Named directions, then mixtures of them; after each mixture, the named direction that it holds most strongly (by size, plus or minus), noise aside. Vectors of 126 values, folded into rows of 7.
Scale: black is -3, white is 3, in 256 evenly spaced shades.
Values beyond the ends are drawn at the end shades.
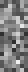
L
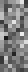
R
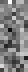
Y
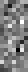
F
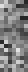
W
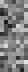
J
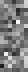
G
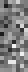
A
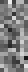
Y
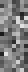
L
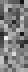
R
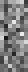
R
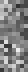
W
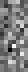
A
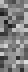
J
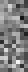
W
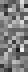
F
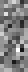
F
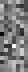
A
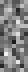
L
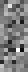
F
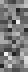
G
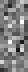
F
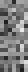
J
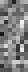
F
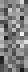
R
